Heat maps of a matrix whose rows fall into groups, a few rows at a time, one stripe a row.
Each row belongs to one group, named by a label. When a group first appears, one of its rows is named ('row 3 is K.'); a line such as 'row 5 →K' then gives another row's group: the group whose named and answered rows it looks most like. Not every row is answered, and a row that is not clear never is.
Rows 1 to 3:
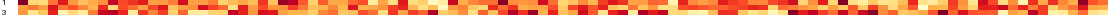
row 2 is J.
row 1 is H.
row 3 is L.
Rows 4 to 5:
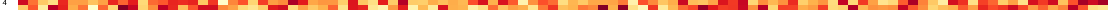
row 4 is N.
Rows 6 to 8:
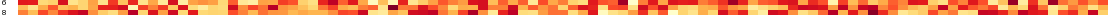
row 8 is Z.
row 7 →L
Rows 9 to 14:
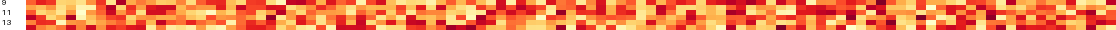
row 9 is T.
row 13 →N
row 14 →Z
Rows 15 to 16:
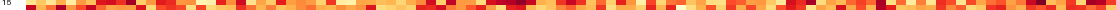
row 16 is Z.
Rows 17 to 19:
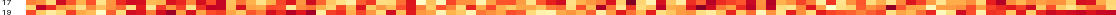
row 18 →J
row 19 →N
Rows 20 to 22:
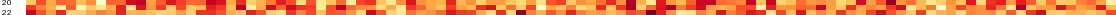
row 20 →J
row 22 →T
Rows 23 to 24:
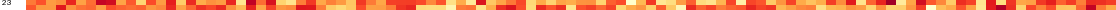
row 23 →N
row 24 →J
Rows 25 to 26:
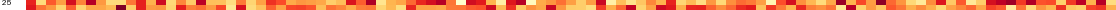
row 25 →Z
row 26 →H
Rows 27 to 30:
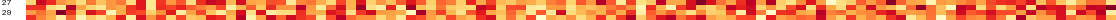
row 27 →J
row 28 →N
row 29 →Z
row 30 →H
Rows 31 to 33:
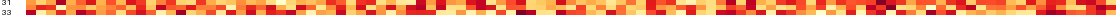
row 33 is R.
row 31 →Z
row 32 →N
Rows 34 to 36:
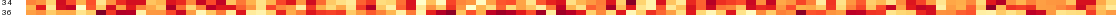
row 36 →L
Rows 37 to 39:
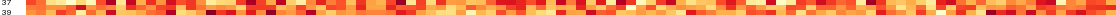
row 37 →L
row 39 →J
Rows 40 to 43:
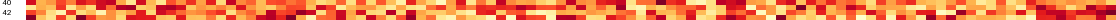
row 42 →N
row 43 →R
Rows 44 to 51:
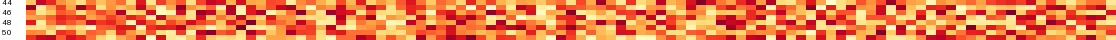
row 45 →R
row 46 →T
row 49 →L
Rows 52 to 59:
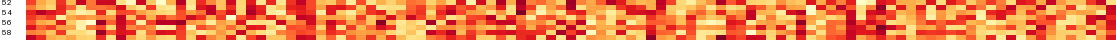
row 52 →R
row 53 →T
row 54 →T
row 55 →N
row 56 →L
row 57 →T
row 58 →L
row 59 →T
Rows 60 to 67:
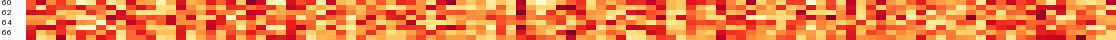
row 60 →T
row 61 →R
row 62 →T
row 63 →L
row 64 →J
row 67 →R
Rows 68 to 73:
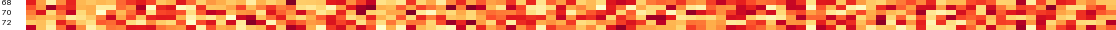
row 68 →H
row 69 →Z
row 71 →L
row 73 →H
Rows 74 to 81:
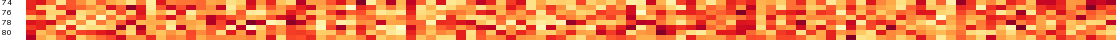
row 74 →N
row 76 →H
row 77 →J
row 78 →T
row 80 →R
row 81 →H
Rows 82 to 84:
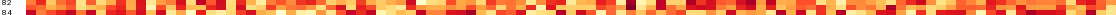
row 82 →J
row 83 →H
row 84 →Z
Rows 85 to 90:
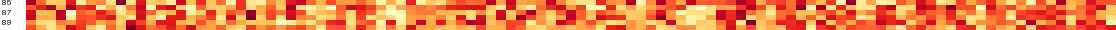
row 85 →H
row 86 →Z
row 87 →R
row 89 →Z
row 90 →N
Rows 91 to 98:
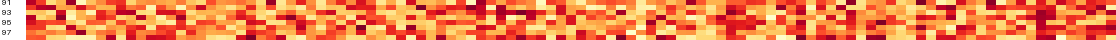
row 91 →H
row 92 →Z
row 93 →L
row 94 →R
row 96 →N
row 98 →L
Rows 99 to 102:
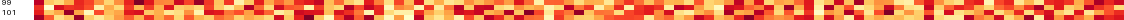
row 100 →Z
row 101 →T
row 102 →H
